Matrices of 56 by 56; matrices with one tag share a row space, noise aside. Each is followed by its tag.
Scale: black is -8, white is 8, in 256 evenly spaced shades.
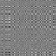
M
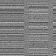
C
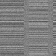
C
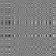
M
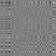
M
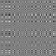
M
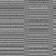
C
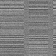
C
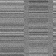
C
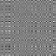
M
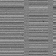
C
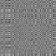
M
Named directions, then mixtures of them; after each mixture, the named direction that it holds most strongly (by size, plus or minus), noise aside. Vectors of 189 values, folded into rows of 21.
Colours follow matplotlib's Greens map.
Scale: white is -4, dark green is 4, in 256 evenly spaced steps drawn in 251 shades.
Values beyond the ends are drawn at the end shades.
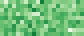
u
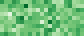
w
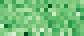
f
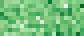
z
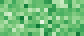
w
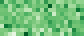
f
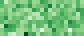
f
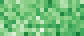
z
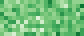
z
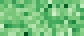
f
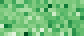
f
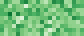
w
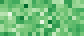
w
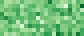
z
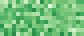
u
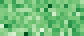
f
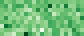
f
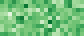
w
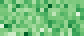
f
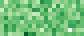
u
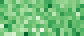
f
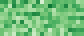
u
